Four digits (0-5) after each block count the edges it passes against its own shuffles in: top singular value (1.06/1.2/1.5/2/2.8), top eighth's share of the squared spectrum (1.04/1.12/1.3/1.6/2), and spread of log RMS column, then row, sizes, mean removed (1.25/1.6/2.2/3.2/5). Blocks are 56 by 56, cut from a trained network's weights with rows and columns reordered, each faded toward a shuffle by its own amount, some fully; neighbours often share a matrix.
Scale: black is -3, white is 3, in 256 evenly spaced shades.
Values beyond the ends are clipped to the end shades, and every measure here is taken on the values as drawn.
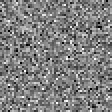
1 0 0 0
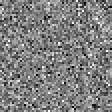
1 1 0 0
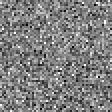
0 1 0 0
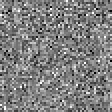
3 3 0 1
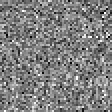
2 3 1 1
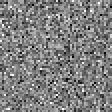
1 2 0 0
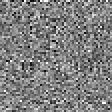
4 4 2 2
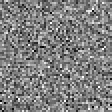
2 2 0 1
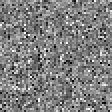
1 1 1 0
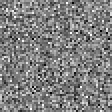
1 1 0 0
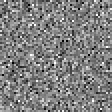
1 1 0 0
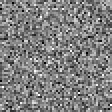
0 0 0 0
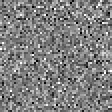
2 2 0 1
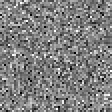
0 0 0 0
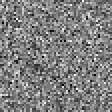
0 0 0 0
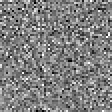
2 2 1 1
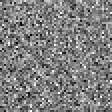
0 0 0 0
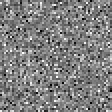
1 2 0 0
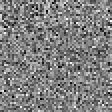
2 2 1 1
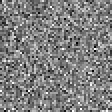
0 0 0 0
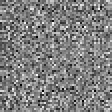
3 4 1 2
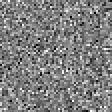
2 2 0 1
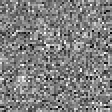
2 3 0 2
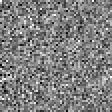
2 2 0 1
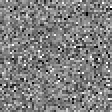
1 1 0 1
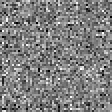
2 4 2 2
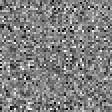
3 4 2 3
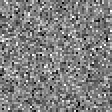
0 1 0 0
